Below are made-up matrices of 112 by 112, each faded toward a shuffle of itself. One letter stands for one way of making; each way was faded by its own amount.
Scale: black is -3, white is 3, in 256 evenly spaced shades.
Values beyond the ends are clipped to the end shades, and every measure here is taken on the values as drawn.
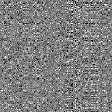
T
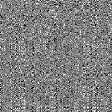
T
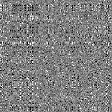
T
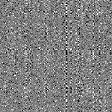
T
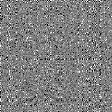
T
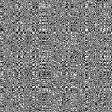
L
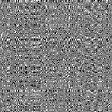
L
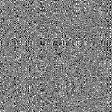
T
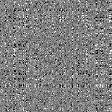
T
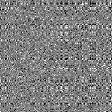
L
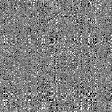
T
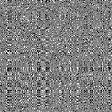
L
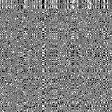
L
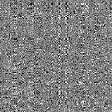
T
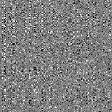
T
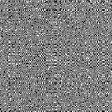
L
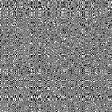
L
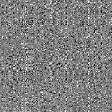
T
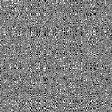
T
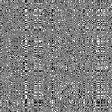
L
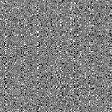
T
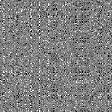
T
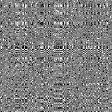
L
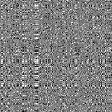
L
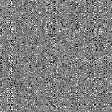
T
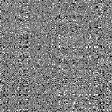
T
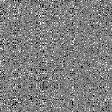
T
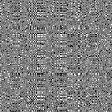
L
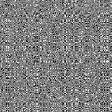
L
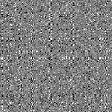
T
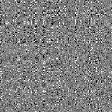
T
